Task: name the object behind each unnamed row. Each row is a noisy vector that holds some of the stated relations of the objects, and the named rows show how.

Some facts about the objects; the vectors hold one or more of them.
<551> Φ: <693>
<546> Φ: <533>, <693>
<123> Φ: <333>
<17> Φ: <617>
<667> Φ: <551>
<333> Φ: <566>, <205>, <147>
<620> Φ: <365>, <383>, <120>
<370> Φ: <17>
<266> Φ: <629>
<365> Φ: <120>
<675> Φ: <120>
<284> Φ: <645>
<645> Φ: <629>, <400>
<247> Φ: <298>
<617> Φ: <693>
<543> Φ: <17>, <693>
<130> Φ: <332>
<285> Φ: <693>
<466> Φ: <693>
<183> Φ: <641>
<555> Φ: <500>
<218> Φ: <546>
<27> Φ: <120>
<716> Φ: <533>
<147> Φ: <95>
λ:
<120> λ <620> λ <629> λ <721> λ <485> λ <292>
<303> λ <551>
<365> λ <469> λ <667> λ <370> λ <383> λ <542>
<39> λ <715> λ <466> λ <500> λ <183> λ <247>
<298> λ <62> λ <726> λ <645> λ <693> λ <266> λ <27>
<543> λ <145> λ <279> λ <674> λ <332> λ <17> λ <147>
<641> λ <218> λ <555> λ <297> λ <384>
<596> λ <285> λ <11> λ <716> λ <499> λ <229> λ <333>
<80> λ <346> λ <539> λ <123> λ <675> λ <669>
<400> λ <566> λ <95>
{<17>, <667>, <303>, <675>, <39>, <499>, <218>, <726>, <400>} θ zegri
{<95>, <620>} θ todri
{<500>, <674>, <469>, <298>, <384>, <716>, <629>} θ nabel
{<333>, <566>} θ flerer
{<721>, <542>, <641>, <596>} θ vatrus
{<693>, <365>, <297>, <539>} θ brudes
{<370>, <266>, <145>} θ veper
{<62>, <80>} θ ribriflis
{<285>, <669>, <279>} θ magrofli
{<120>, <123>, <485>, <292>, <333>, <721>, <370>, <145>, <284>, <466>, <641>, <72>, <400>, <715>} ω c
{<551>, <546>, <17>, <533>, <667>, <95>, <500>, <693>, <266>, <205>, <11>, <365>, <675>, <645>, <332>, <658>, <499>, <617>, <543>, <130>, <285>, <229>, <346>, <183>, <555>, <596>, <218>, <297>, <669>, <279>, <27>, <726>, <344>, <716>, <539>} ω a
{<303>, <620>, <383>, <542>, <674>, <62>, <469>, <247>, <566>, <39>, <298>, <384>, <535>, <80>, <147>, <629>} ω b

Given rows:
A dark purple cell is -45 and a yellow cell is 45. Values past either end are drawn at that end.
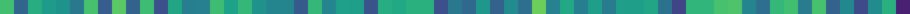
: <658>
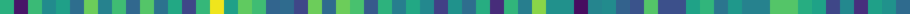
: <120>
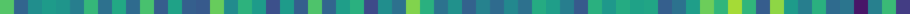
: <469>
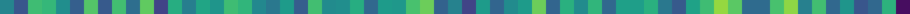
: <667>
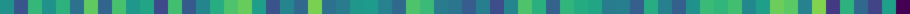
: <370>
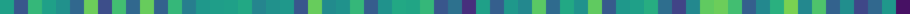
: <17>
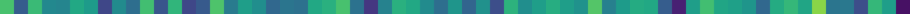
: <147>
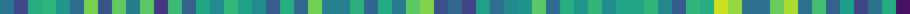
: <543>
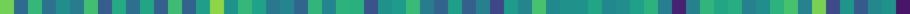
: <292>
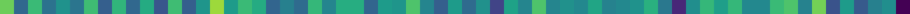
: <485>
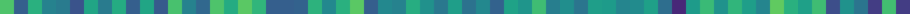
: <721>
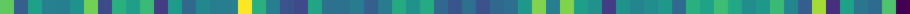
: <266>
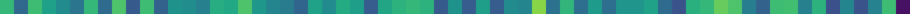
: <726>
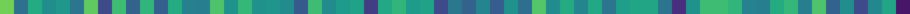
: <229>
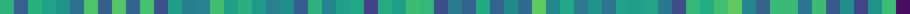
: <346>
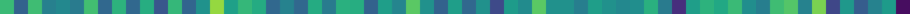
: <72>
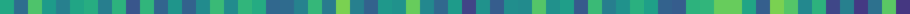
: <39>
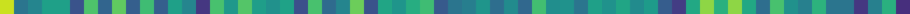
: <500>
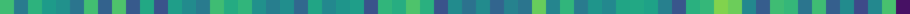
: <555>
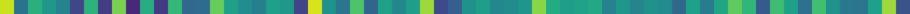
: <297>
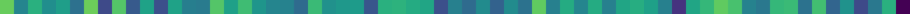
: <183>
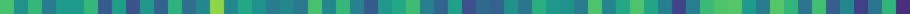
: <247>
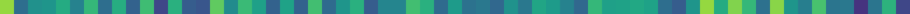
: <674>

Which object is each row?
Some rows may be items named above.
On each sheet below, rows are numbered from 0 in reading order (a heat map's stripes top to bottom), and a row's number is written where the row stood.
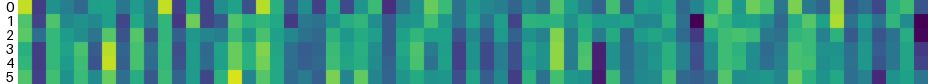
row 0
<629>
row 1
<123>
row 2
<499>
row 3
<675>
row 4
<675>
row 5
<383>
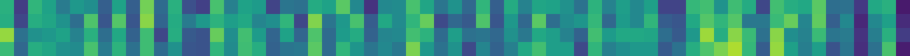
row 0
<566>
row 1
<533>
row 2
<674>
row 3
<80>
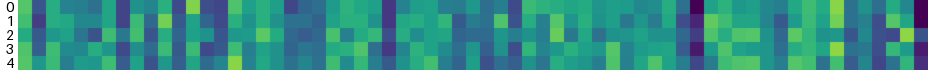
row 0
<333>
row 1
<205>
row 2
<596>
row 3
<147>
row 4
<247>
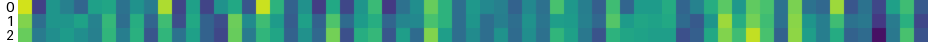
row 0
<629>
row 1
<674>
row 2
<298>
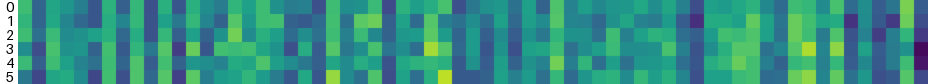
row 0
<279>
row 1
<641>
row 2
<535>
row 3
<466>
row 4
<726>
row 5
<285>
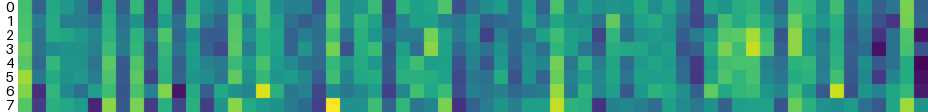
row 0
<279>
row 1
<542>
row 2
<62>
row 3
<298>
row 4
<499>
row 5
<332>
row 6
<645>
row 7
<365>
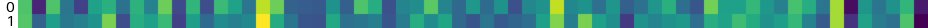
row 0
<400>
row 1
<266>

